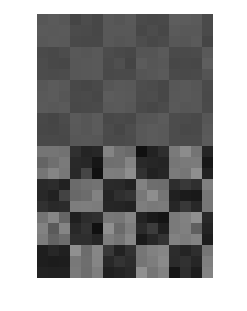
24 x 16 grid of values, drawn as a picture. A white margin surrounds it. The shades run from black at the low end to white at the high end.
A checkerboard runs through the table. Overall the values sit about 30% of the way up the scale. The top part is calmer, up to a seam about 50% of the way down. The halves do not mirror each other. There is no overall slope.
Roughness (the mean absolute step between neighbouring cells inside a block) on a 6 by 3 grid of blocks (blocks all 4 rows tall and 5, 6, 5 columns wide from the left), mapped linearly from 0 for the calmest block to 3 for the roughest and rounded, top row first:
000 | 000 | 000 | 233 | 233 | 233
